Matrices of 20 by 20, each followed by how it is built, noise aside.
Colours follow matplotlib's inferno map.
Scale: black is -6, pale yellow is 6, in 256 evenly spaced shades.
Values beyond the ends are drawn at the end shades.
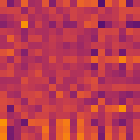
low rank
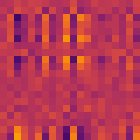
low rank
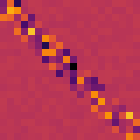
banded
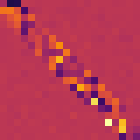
banded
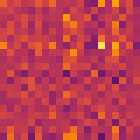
low rank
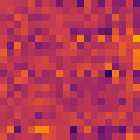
low rank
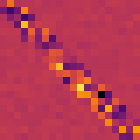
banded
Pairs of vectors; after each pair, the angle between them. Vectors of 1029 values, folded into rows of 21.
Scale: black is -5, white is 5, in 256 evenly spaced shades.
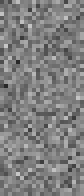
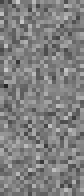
nearly parallel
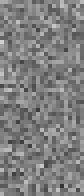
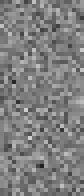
partly opposed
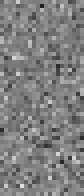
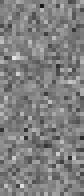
nearly parallel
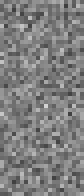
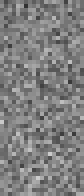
partly aligned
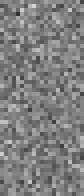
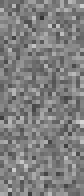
orthogonal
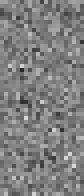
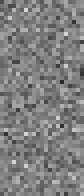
orthogonal
